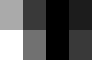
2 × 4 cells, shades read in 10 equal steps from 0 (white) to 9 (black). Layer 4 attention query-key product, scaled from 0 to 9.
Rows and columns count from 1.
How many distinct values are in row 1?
4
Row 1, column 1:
3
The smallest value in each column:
0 5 9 7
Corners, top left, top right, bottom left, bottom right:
3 8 0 7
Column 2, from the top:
7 5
